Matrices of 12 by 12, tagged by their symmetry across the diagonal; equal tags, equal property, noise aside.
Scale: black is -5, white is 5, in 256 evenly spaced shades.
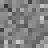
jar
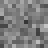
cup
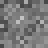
jar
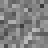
cup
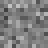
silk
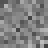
jar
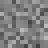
silk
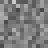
cup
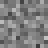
silk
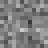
silk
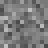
cup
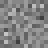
jar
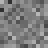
jar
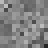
jar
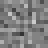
silk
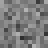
cup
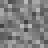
silk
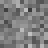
cup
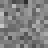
silk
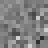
jar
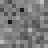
jar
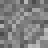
jar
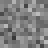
silk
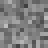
silk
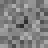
jar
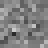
cup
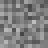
silk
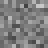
cup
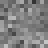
cup
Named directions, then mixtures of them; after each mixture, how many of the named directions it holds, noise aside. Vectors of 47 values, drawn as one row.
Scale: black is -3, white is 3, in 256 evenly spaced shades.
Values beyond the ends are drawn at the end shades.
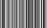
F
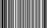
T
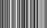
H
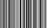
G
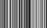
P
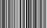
two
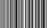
three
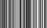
three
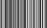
one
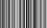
three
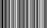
two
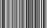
one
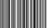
three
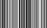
three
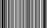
two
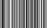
two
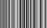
two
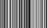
one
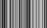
two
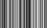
three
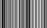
three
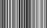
two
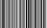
two
